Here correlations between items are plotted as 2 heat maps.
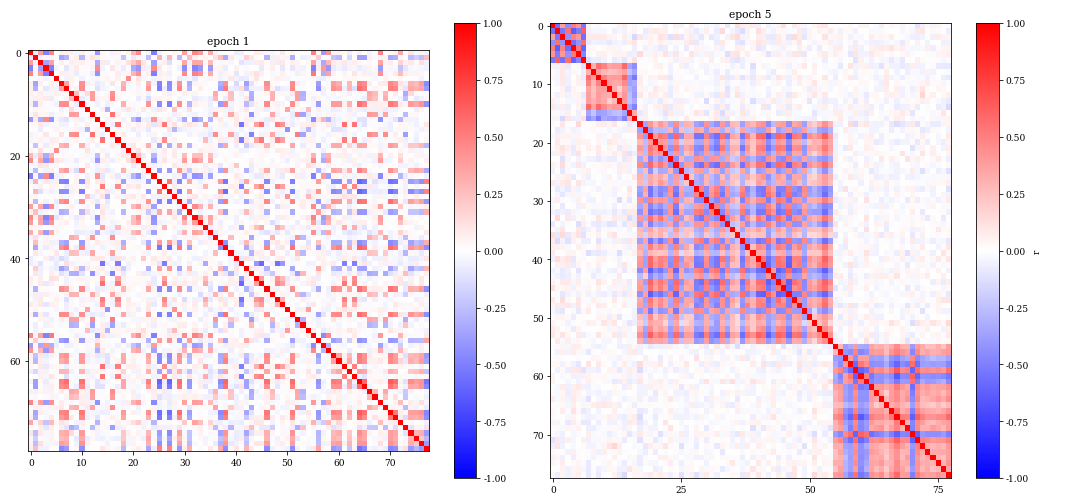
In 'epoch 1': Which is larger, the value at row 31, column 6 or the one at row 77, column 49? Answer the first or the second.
the second
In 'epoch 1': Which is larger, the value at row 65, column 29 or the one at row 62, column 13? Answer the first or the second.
the first
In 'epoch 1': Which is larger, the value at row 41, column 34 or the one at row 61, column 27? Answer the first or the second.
the second
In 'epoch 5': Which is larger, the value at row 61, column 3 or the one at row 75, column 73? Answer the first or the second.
the second
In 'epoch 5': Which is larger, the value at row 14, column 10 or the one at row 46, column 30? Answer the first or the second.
the first
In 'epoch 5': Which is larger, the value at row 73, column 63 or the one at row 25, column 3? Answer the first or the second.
the first
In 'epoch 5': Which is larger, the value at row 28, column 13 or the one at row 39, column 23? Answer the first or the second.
the first
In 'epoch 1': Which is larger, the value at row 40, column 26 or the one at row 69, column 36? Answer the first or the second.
the second
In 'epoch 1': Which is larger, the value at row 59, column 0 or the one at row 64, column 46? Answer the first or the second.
the second
